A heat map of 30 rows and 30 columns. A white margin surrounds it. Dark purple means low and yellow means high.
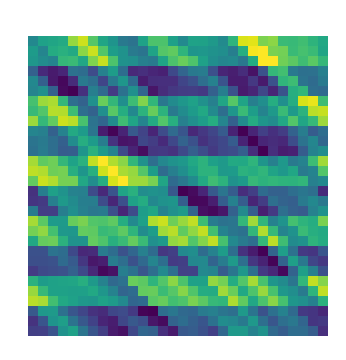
Stripes running across repeat 5 times from top to bottom. No overall slope runs across the table. The bottom left is the ninth with the lowest average.
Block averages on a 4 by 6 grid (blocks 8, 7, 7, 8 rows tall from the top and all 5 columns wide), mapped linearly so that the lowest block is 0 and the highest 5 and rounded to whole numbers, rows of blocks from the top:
332235 / 542213 / 334212 / 202332
